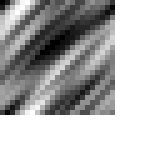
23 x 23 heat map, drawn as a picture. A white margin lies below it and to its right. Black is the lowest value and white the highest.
Slope: none. Odd rows or columns: none. Ninth with the highest average: top left. Grain: diagonal, up to the right. Mirror symmetry: none. Lone odd cells: none.
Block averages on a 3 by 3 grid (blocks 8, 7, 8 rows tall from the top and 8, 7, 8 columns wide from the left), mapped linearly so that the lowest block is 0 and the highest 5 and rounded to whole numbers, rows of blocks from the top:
5 0 1
2 1 4
4 3 2
